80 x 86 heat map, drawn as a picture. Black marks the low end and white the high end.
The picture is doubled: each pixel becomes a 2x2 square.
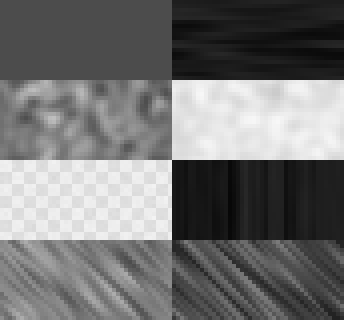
The table splits into 4 rows of 2 panels. Panel 1,1: low, flat. Panel 1,2: very low, streaked across, faint in contrast. Panel 2,1: middling, blotchy. Panel 2,2: very high, blotchy, faint in contrast. Panel 3,1: very high, checkered, faint in contrast. Panel 3,2: very low, streaked downward, faint in contrast. Panel 4,1: middling, slanting down to the right. Panel 4,2: low, slanting down to the right.
